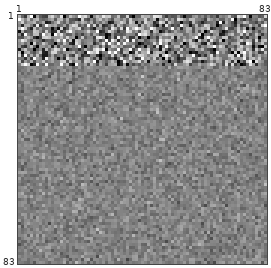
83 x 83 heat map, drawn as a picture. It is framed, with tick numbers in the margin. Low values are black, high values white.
Overall the values sit about 50% of the way up the scale. The bottom part is calmer, past a seam about 20% of the way down. No overall slope runs across the table. No regular stripes run through it. The texture is fine-grained noise. Neither half mirrors the other. A few values lie far out on both sides of the bulk.
